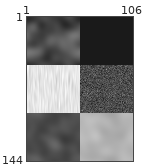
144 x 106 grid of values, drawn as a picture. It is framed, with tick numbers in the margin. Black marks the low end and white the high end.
It is made of 3 by 2 panels. Panel 1,1: low, smooth. Panel 1,2: very low, flat. Panel 2,1: very high, streaked downward, faint in contrast. Panel 2,2: low, fine-grained. Panel 3,1: low, smooth, faint in contrast. Panel 3,2: high, smooth, faint in contrast.
